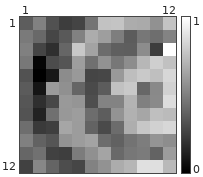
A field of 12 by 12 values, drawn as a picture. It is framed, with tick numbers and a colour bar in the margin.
Average level on the scale: 50%. Slope: up to the right. Rings: centred on the middle right.
